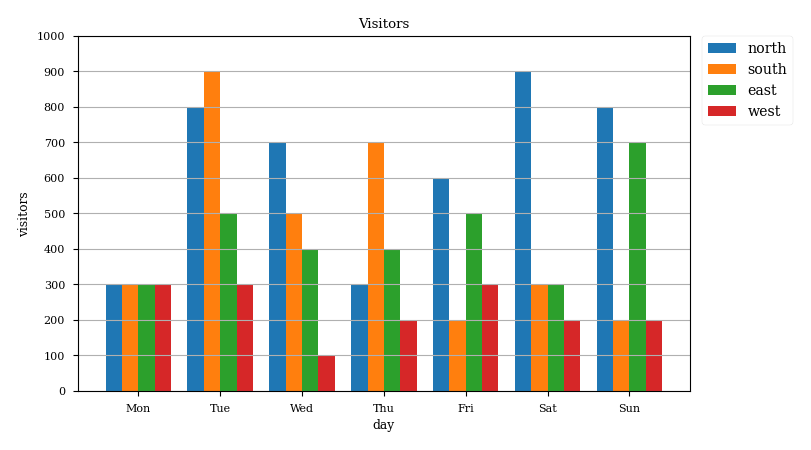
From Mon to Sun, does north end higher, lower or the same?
higher
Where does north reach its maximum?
Sat
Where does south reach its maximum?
Tue
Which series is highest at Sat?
north
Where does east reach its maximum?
Sun
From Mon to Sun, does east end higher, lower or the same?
higher
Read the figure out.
Title: Visitors
x-axis: day, ticks Mon Tue Wed Thu Fri Sat Sun
y-axis: visitors, ticks 0 100 200 300 400 500 600 700 800 900 1000
Legend: north, south, east, west
Values:
north: 300 800 700 300 600 900 800
south: 300 900 500 700 200 300 200
east: 300 500 400 400 500 300 700
west: 300 300 100 200 300 200 200
